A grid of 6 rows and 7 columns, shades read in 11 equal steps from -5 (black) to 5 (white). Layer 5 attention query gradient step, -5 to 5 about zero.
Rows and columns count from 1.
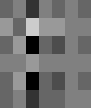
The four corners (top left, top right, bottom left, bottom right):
-1 -1 -1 0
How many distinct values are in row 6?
3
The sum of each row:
-6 5 -9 1 -9 -6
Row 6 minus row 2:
-2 1 -6 -2 -2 0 0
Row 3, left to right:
-1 1 -5 -1 -2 0 -1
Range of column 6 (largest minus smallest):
0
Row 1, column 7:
-1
